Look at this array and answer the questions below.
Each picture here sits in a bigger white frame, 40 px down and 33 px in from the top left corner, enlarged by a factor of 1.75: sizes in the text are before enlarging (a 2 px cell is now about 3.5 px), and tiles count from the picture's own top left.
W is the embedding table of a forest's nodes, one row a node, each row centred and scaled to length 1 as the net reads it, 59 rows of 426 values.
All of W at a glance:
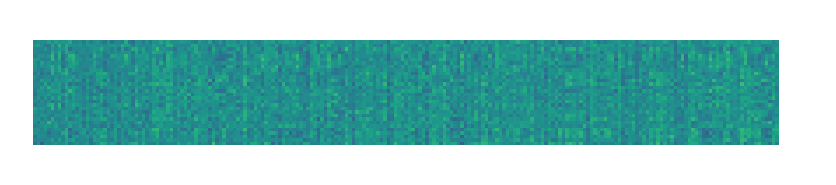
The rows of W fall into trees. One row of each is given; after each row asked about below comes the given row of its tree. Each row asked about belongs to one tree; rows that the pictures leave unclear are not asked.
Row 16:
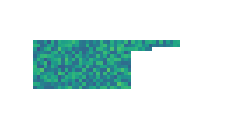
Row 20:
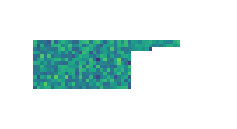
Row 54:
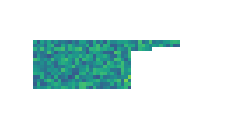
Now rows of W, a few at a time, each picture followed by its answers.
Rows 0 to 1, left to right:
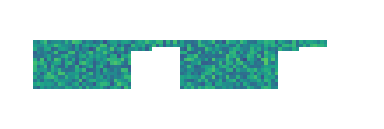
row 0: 16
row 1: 20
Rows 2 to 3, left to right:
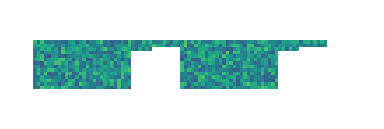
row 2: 54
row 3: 16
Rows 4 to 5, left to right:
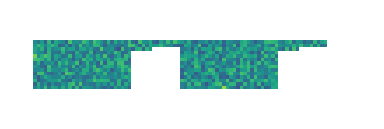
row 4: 54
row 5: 54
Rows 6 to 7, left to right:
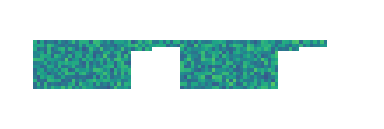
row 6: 54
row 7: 16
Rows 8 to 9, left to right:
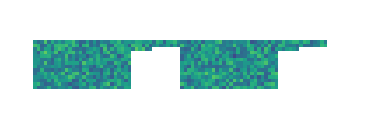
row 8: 16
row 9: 16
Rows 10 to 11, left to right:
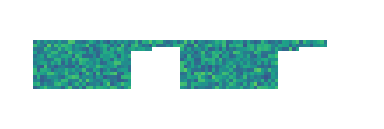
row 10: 16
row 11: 16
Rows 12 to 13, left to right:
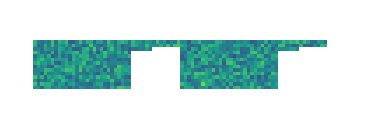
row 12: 20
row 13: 16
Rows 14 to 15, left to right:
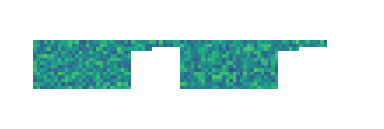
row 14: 16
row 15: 16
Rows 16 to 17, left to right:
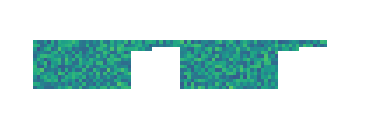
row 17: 54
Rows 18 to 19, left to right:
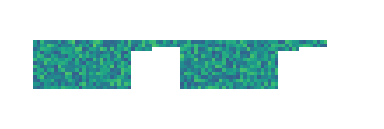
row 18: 54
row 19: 54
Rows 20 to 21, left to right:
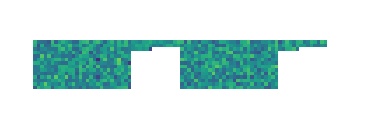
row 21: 54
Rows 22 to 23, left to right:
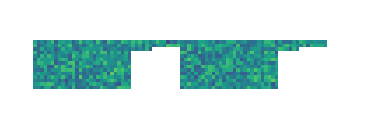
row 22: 20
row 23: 20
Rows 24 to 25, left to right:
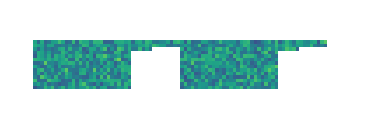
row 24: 54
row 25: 54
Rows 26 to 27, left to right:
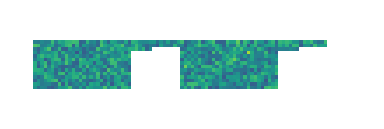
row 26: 16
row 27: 20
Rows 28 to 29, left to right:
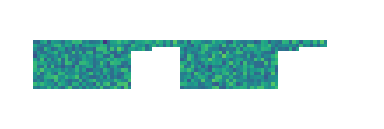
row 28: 16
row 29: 16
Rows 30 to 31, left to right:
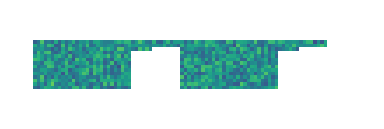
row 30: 54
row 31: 20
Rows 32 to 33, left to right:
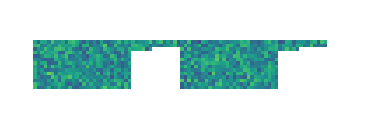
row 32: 16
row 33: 54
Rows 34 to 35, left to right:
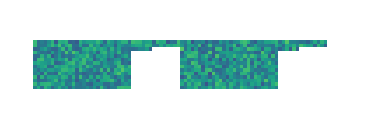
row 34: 20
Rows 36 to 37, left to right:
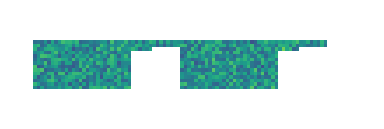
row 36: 16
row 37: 16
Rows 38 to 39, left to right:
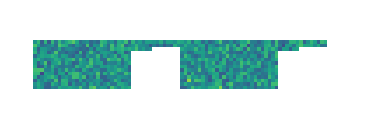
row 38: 16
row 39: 54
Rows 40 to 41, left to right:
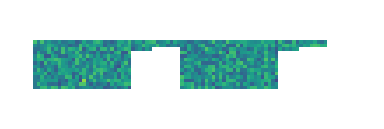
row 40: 54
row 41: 20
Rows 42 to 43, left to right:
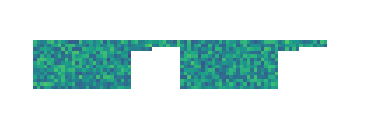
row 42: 20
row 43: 54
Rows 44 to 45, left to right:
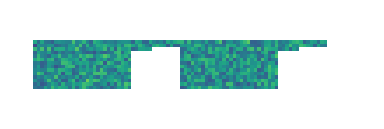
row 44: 54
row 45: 54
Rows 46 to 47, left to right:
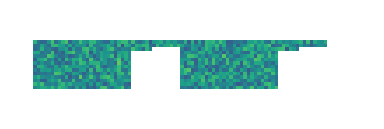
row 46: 20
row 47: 16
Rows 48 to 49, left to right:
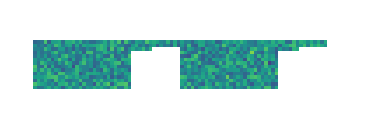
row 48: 16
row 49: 20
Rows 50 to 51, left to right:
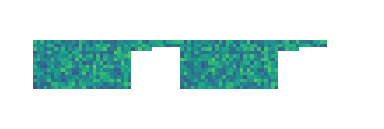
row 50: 54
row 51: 54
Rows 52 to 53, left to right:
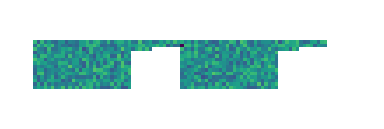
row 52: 54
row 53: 54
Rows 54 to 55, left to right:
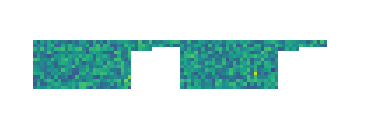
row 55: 54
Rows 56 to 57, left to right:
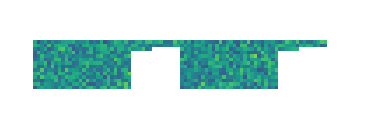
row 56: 16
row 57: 54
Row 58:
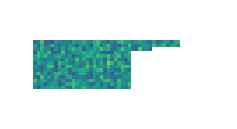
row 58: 54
